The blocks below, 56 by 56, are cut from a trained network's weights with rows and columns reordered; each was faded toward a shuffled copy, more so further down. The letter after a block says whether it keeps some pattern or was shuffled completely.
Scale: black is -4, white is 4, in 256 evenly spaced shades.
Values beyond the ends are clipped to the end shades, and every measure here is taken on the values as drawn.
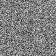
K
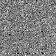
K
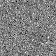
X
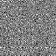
K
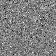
X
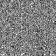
K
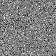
X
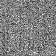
K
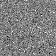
X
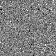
K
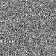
K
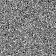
X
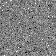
X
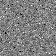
X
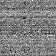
K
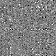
K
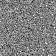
X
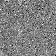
X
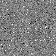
K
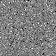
X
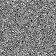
X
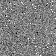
X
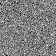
X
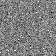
X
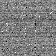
K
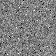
X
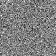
K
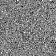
K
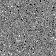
X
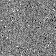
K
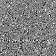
K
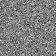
X
